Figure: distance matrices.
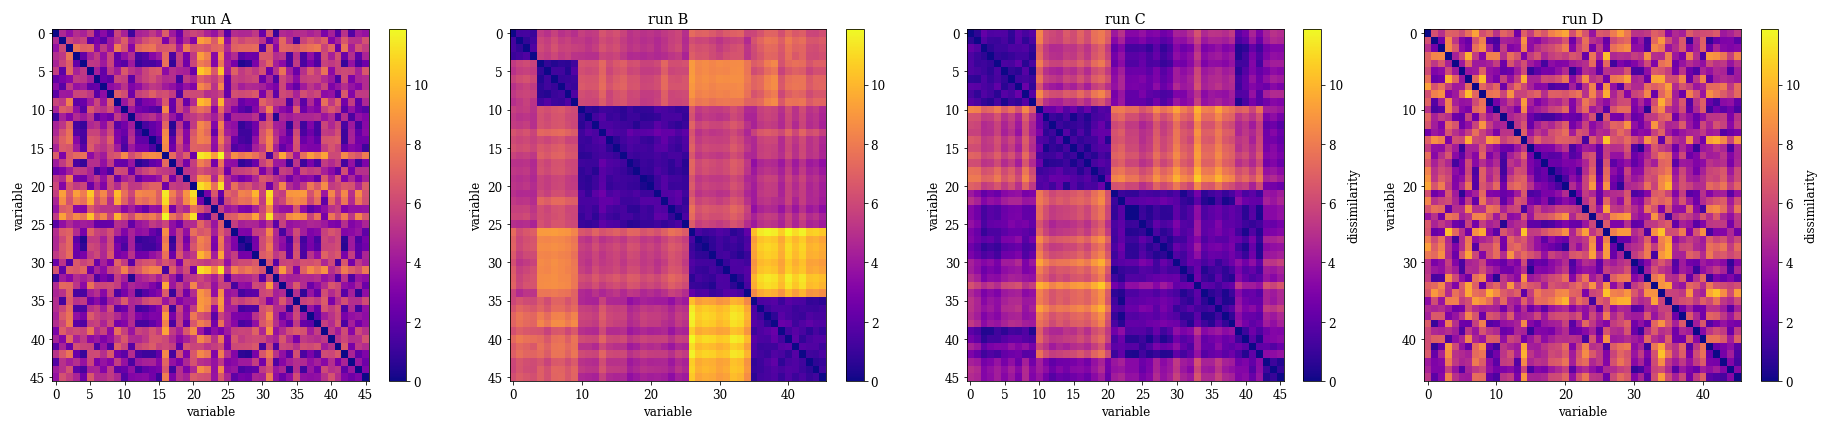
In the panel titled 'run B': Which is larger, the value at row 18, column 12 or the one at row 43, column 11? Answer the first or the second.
the second
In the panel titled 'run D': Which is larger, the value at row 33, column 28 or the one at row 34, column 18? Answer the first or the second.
the second
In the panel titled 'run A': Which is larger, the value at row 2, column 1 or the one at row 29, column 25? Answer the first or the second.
the first
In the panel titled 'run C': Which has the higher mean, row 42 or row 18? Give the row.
18
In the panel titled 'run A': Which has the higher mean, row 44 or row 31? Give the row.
31
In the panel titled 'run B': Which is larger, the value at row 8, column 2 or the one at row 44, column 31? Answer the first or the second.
the second
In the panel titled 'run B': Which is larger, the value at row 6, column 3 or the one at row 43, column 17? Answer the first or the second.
the first
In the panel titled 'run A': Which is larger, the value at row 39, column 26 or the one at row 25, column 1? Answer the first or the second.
the first
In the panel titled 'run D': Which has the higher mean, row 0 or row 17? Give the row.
0
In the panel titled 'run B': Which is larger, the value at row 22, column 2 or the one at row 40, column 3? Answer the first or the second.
the second
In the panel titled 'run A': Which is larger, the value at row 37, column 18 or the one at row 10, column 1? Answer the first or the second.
the second
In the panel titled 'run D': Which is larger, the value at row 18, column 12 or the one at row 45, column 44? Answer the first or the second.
the first
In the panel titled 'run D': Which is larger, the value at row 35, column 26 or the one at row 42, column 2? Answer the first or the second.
the first
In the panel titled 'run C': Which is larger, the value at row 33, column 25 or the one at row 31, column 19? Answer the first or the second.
the second
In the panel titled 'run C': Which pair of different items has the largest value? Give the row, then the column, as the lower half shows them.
33, 19
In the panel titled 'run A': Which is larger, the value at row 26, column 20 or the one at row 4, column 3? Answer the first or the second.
the first
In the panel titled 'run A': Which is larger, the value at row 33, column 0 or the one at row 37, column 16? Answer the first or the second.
the second
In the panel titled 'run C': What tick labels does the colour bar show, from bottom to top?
0, 2, 4, 6, 8, 10
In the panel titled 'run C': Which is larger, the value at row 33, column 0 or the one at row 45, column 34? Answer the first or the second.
the first
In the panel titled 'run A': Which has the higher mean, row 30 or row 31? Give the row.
31
